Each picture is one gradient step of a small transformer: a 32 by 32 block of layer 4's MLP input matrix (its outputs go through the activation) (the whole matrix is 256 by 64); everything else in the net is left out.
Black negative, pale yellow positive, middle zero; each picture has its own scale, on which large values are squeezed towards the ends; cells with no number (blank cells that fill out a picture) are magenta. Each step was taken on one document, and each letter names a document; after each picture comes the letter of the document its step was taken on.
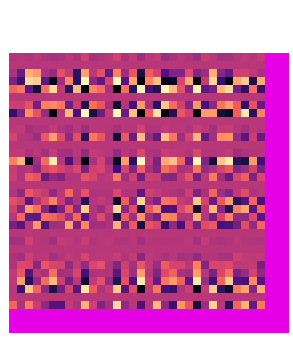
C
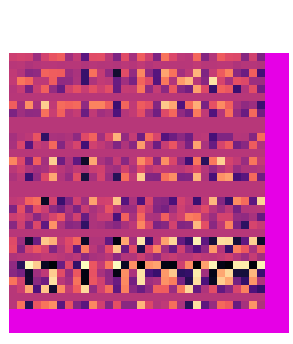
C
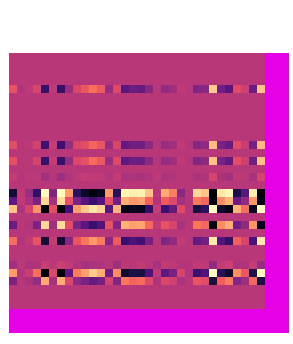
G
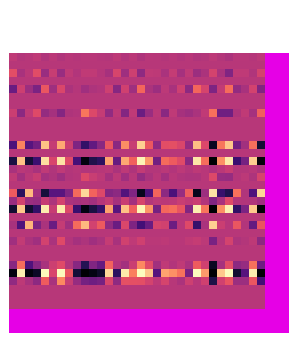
G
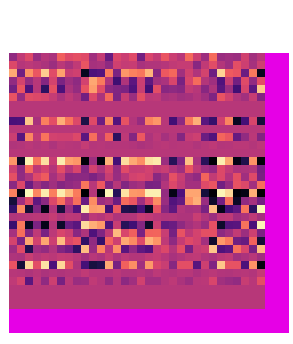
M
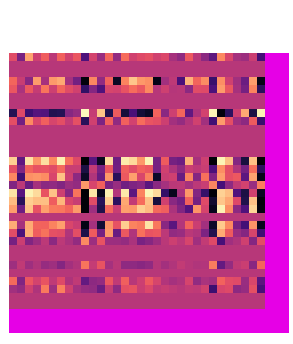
M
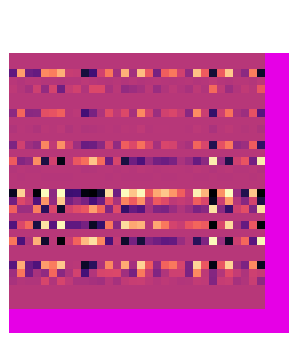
G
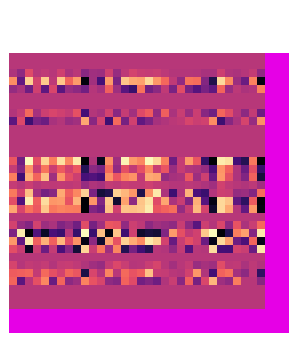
M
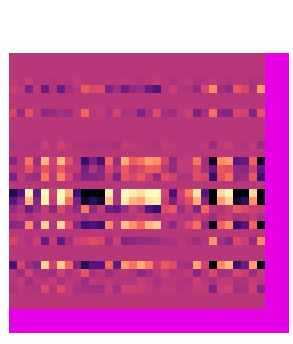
G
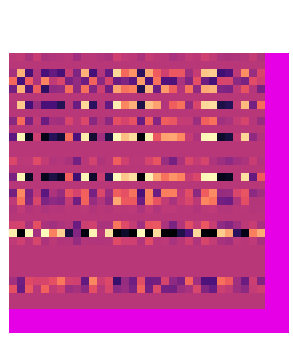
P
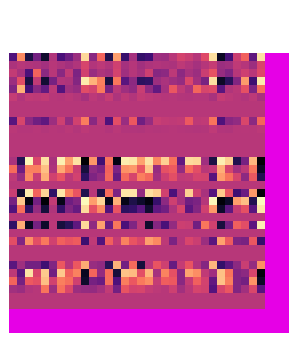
M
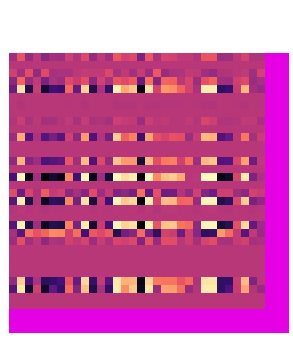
P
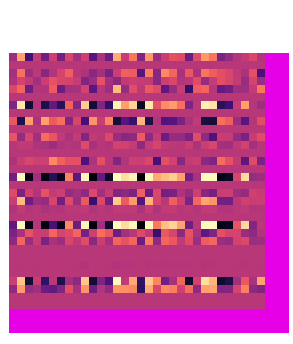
P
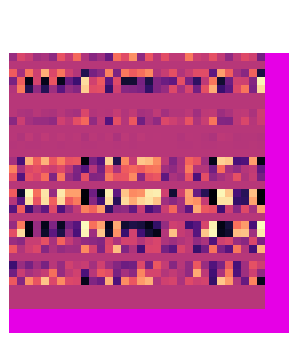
M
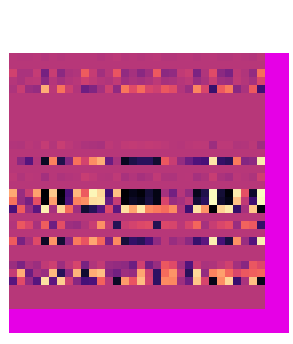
G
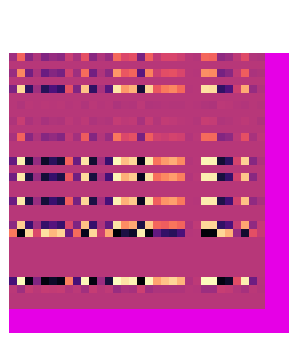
P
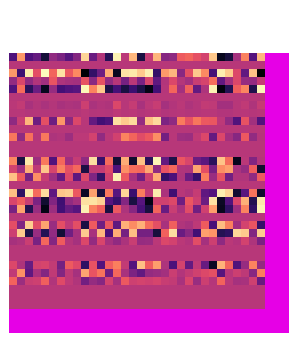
M
